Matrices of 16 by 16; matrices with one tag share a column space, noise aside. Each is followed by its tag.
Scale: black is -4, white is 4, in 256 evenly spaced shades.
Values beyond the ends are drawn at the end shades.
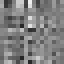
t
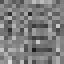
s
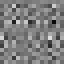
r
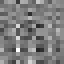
s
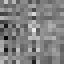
s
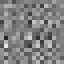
r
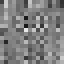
t
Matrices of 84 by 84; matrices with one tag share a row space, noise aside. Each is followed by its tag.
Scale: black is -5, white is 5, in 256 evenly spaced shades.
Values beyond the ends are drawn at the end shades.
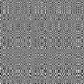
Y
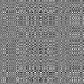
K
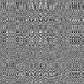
K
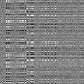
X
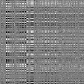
X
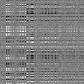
X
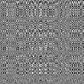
K
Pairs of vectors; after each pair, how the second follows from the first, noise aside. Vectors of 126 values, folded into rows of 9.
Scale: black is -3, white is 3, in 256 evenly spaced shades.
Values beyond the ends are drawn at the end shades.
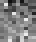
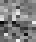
wrapped around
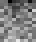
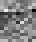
wrapped around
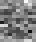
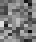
sign-scrambled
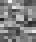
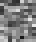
wrapped around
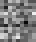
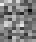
wrapped around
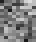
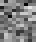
wrapped around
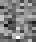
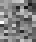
wrapped around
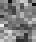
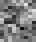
wrapped around
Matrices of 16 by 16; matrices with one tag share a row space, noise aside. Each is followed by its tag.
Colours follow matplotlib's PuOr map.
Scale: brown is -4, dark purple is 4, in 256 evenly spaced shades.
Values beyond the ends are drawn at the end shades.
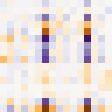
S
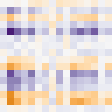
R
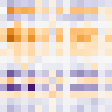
R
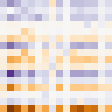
R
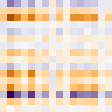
R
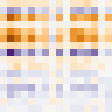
R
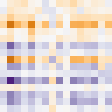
R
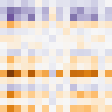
R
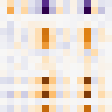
S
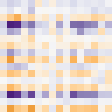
R
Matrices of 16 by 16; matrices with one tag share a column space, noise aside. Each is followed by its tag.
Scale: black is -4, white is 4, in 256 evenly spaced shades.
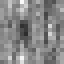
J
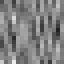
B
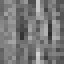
J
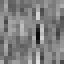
B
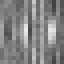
J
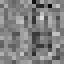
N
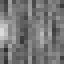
J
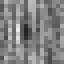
J
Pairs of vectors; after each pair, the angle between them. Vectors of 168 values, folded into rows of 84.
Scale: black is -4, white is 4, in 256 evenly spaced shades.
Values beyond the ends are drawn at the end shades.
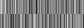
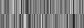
orthogonal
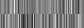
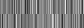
orthogonal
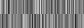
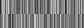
partly opposed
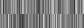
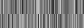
nearly opposite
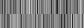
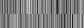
nearly parallel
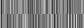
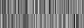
partly opposed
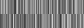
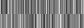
partly opposed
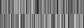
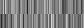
orthogonal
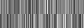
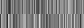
partly aligned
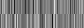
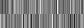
partly opposed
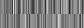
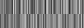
nearly parallel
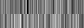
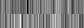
nearly parallel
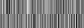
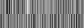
nearly parallel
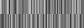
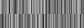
nearly parallel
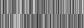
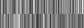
nearly parallel
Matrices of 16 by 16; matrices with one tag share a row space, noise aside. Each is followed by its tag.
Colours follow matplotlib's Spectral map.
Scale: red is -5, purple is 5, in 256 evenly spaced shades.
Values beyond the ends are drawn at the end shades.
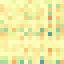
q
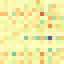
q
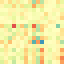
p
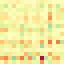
q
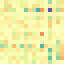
q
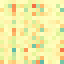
p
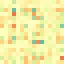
p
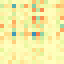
p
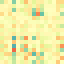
p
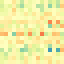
q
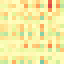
q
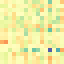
q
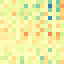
q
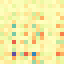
p
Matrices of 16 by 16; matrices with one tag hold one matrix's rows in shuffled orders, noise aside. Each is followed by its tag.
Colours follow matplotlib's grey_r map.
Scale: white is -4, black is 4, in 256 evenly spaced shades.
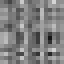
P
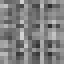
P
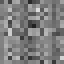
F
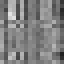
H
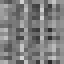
P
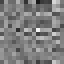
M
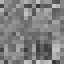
M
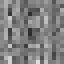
F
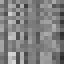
H
